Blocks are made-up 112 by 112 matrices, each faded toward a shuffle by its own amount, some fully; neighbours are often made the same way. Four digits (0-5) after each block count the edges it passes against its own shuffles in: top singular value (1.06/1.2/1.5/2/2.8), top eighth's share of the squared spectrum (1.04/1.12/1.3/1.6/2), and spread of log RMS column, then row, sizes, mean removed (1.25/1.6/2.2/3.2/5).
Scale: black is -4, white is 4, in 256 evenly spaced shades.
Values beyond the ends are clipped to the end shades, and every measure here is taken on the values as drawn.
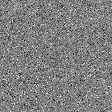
0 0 0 0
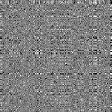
5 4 3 3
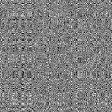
5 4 3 3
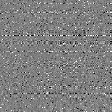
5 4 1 3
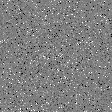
1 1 0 0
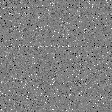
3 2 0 1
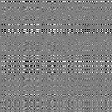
5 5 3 4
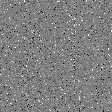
2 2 1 0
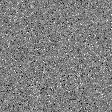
0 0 0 0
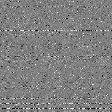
4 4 0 3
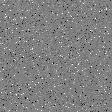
0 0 0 0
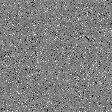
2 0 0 0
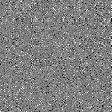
4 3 2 1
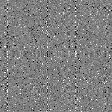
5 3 2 2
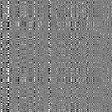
5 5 4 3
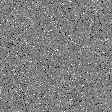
0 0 0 0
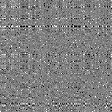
5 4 2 3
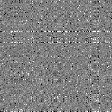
5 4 2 3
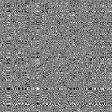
5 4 3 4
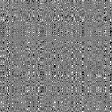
5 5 4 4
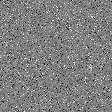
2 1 0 0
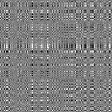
5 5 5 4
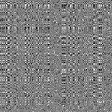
5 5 4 4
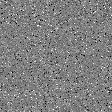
2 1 0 0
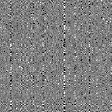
5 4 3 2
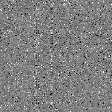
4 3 2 1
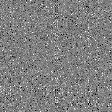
4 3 2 0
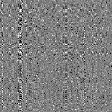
5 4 3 2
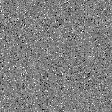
3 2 1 1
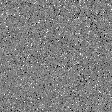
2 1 0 0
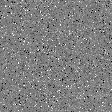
0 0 0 0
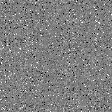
2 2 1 1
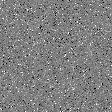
0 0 0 0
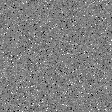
0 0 0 0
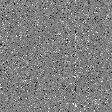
2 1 1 0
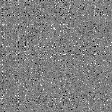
3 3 3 2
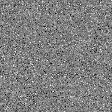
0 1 0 2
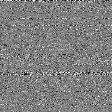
2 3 0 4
